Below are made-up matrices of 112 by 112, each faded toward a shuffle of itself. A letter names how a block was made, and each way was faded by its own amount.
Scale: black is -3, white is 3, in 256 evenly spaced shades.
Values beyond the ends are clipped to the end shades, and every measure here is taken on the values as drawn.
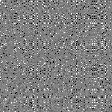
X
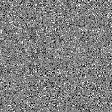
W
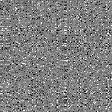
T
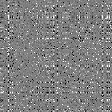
X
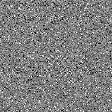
W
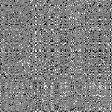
X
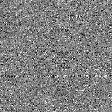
W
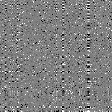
X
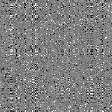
X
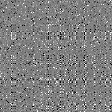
X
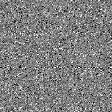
W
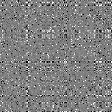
X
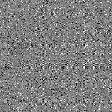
T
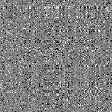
T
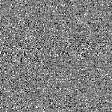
W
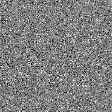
W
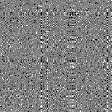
X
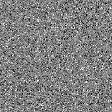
W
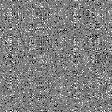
T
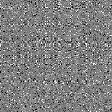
T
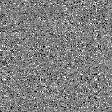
W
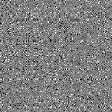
T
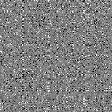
T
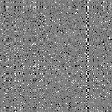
X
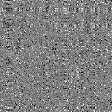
T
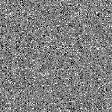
W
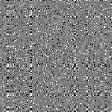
X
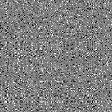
T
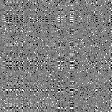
X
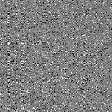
T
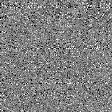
W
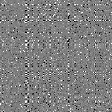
X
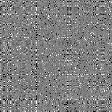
X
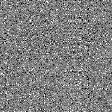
W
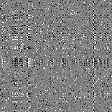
X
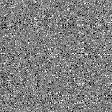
W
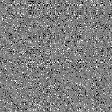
T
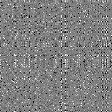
X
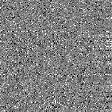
W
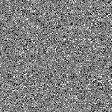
W
